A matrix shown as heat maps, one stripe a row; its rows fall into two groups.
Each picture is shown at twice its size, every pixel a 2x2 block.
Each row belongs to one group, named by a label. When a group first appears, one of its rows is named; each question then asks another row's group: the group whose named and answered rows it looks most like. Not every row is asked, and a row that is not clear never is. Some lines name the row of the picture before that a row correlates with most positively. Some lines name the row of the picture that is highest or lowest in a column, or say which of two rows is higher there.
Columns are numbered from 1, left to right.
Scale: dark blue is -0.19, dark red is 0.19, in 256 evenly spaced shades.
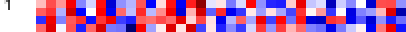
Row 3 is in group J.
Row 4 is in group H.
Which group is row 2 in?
H
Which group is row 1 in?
H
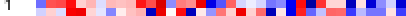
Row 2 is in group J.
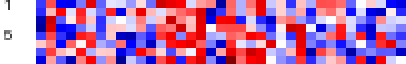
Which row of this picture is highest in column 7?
7
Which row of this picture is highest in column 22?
7
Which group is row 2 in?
J
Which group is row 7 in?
J
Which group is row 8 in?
J
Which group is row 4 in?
J
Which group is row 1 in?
J
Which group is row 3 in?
J
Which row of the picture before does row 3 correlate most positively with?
1
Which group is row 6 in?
H
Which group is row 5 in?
J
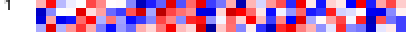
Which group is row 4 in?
J
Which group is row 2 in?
J
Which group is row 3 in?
J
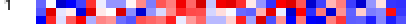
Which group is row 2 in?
H
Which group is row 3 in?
J
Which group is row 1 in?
J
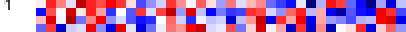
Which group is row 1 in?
J
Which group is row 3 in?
H
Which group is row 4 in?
H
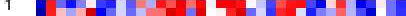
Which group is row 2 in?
J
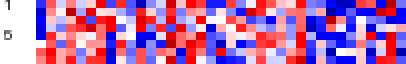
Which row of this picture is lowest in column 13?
6
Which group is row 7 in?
H
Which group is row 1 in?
H
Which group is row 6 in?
H
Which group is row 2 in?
H
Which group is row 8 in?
H
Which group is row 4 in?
J
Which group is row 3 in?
J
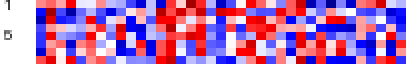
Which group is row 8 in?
H
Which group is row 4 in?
H
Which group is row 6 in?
J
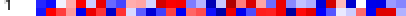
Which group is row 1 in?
J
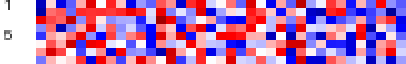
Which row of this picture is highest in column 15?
5
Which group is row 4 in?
J
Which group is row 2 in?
J
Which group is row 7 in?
H
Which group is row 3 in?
H
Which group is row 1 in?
J
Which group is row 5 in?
J
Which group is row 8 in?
J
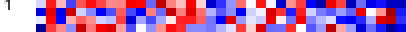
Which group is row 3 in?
H
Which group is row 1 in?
J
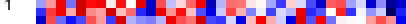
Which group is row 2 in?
J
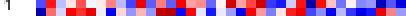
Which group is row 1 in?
J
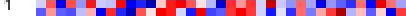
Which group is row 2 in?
J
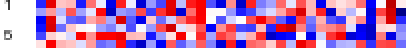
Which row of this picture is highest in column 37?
1
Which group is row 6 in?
H
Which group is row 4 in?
J
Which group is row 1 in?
H
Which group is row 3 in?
H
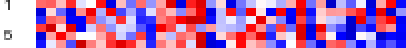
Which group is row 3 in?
H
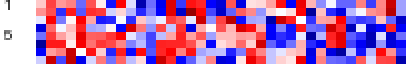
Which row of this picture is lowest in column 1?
6
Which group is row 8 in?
H
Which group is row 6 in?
J
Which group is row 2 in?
H
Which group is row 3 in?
J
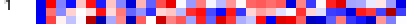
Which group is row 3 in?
J
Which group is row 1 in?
J
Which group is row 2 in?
H
